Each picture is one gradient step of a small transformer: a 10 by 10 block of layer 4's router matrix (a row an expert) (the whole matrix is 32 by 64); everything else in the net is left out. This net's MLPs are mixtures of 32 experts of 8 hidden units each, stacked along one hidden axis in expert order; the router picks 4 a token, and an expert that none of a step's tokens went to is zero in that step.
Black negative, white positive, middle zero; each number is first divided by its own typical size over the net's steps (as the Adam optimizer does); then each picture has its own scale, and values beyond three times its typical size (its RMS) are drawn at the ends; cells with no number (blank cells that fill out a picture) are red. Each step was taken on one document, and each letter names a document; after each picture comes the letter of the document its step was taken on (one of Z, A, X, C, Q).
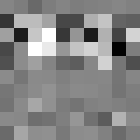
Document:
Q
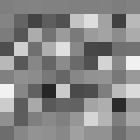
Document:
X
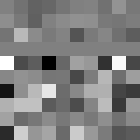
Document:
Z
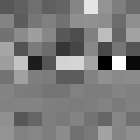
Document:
Z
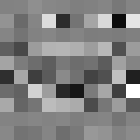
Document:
X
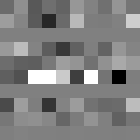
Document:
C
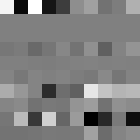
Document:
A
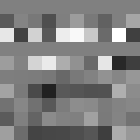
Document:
Q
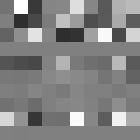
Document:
X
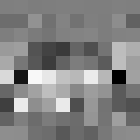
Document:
C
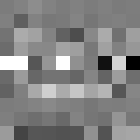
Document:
Z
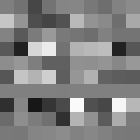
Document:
C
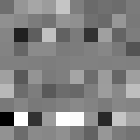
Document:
A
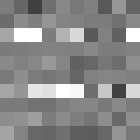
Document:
Z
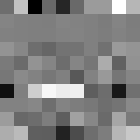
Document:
A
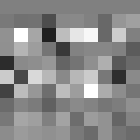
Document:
Q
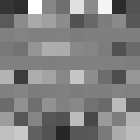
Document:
A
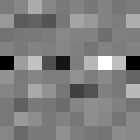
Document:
Z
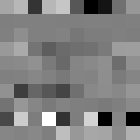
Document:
A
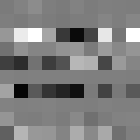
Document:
Z
